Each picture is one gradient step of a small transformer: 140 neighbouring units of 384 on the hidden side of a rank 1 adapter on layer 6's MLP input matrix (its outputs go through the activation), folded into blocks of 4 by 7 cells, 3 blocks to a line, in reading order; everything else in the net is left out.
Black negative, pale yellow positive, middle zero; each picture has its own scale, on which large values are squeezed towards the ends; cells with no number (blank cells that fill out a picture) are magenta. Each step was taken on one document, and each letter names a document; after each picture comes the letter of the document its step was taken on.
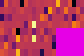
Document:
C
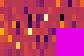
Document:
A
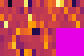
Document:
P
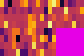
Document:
P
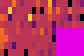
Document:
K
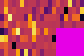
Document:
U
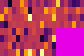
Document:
P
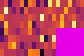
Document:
P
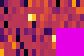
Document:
P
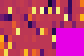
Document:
K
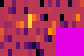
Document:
A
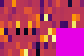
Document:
A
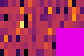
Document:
C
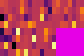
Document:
C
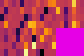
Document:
C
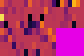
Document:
P
